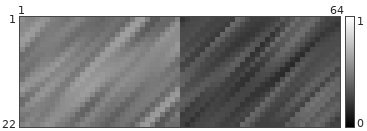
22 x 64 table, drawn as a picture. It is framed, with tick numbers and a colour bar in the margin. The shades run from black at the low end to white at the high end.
It is made of 1 by 2 panels. Panel 1,1: middling, slanting up to the right. Panel 1,2: low, slanting up to the right.
